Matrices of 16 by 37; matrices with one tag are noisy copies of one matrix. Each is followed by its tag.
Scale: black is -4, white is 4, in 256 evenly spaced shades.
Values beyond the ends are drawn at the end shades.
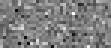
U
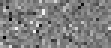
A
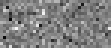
A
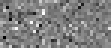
A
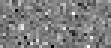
U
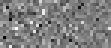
A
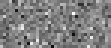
U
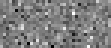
U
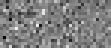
A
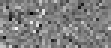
A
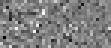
A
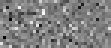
A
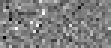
A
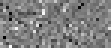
A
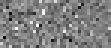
A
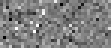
A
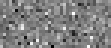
U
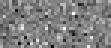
U
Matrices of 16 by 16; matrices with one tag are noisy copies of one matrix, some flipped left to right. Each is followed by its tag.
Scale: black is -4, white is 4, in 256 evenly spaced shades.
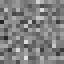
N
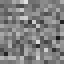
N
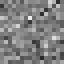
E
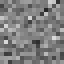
E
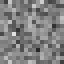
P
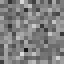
P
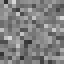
E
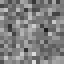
P
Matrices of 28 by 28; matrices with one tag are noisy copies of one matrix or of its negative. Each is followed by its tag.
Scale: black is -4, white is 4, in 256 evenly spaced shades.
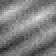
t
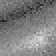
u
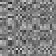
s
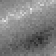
u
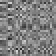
s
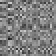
s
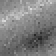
u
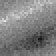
u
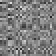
s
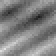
t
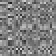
s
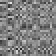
s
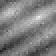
t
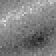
u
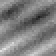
t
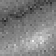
u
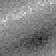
u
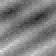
t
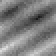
t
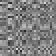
s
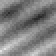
t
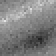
u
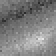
u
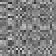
s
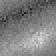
u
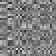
s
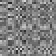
s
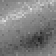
u
